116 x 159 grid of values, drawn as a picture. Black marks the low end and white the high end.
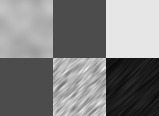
It is made of 2 by 3 panels. Panel 1,1: high, smooth, faint in contrast. Panel 1,2: low, flat. Panel 1,3: very high, flat. Panel 2,1: low, flat. Panel 2,2: high, slanting up to the right. Panel 2,3: very low, slanting up to the right, faint in contrast.
